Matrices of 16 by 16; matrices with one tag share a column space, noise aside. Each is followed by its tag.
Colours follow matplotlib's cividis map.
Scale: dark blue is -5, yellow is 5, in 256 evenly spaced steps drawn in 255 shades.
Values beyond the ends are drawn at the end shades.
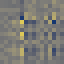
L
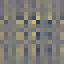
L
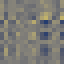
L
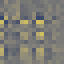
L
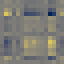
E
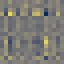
E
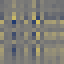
L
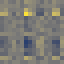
E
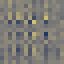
L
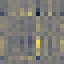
E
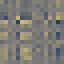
L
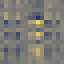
L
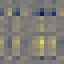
E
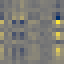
L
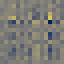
L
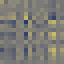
L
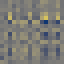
L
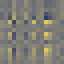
L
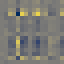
E
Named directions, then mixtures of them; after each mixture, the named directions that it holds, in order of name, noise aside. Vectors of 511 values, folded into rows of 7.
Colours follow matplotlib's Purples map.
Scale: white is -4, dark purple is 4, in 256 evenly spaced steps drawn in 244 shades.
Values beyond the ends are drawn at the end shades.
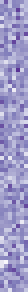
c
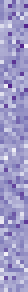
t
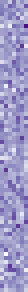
c, t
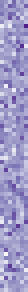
c, t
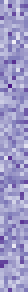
c, t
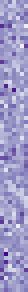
c, t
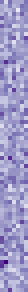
c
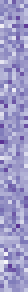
c, t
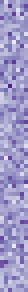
c, t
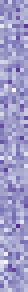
c, t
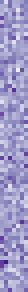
c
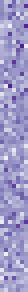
t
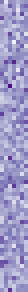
c, t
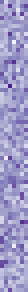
c, t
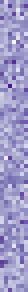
c, t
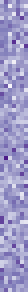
c, t
